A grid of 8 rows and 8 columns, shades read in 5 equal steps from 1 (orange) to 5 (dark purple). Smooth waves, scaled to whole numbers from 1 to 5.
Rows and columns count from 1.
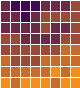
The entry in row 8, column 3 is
1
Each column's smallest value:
1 2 1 1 1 1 1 1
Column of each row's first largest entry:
2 3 1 3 1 2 1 2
